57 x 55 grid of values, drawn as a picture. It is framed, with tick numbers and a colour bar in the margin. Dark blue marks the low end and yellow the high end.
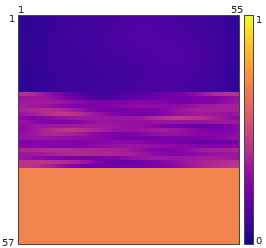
The table splits into 3 rows of 1 panel. Panel 1,1: very low, smooth, faint in contrast. Panel 2,1: low, streaked across. Panel 3,1: high, flat.
